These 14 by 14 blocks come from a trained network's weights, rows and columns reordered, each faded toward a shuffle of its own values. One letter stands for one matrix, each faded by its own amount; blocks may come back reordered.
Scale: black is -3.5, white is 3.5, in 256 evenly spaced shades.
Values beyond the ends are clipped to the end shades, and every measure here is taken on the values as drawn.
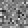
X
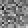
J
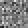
J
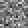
J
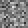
J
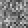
J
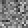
J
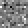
X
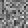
J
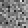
J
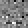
X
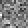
J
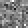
X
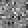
X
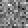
X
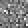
X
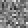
X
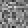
J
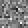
X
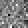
X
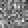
J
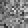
J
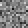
J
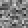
J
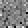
X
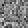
J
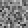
J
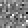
X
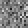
J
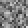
J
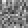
J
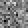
X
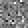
X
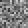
J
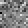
X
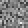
J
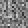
J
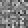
J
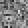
J
